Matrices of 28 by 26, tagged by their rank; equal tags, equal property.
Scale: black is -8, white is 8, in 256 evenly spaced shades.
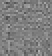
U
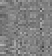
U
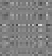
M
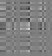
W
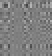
M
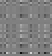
W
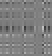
W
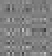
M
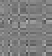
M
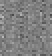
U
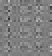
M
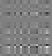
W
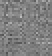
U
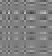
W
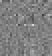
U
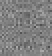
U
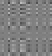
W
